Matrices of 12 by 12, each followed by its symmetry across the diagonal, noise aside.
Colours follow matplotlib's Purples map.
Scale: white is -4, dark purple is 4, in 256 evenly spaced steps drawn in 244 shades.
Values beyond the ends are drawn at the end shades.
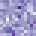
antisymmetric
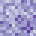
symmetric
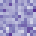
symmetric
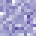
symmetric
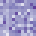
antisymmetric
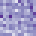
antisymmetric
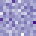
antisymmetric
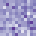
antisymmetric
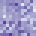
antisymmetric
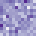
symmetric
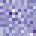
antisymmetric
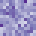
symmetric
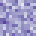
antisymmetric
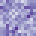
symmetric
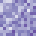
symmetric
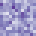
antisymmetric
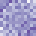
symmetric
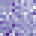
antisymmetric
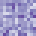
antisymmetric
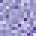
symmetric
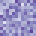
symmetric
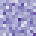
symmetric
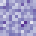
symmetric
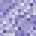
symmetric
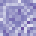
symmetric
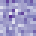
antisymmetric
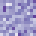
antisymmetric
